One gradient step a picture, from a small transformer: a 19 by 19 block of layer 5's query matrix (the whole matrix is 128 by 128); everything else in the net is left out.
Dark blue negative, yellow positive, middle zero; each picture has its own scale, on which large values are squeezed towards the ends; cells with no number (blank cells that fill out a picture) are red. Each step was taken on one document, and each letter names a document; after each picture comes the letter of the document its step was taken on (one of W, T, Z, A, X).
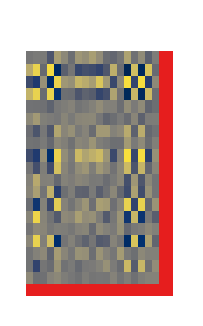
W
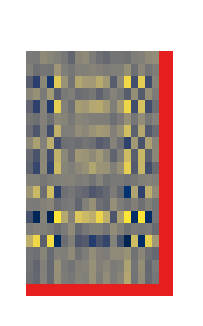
W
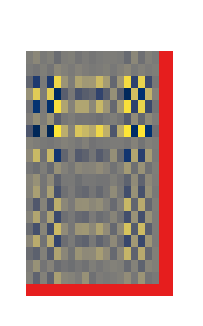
W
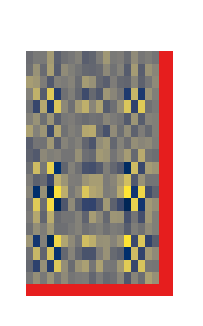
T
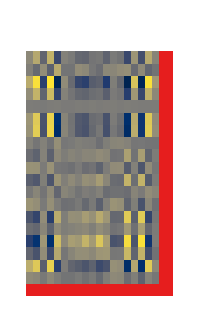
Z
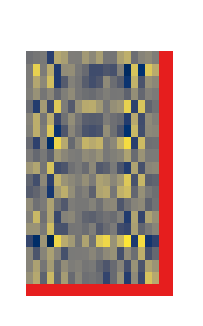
T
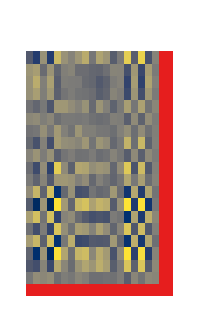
W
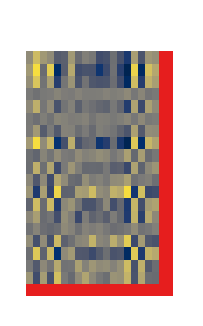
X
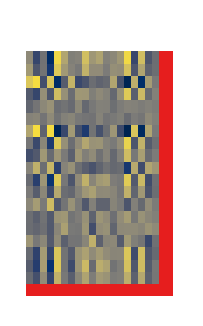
X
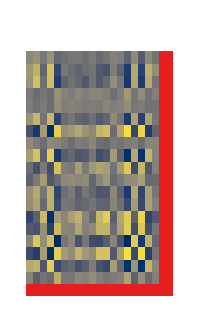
W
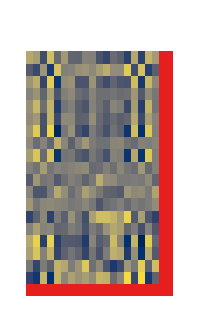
Z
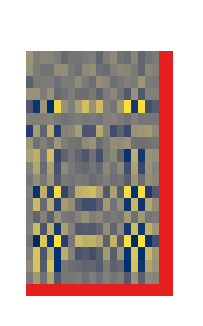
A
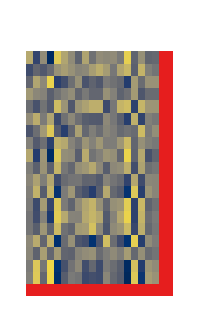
T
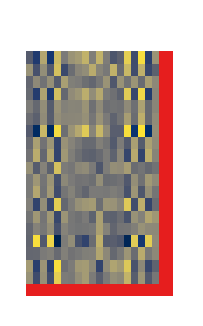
Z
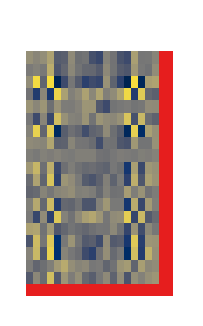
T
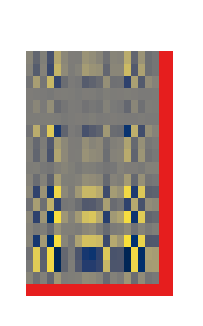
A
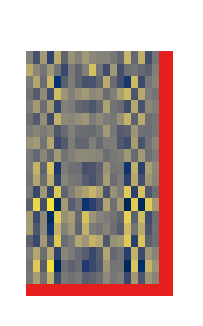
A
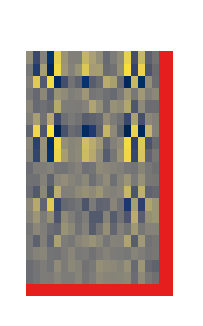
A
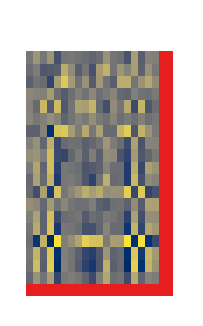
A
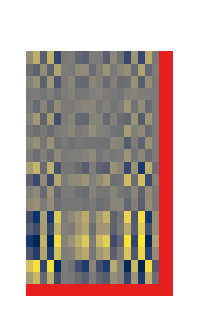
Z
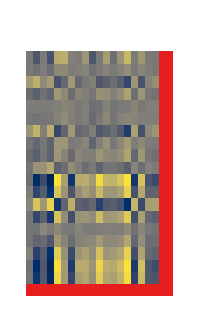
X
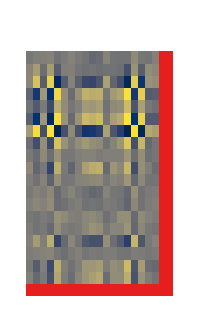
T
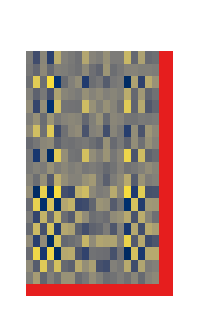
A
